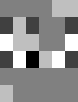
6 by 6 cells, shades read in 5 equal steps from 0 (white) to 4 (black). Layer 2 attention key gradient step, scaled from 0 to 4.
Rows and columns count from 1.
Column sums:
11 8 14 11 9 11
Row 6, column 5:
2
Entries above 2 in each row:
0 3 0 3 0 0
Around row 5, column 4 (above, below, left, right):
1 2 2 2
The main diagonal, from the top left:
2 1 1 1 2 2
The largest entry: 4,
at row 4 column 3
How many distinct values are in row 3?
3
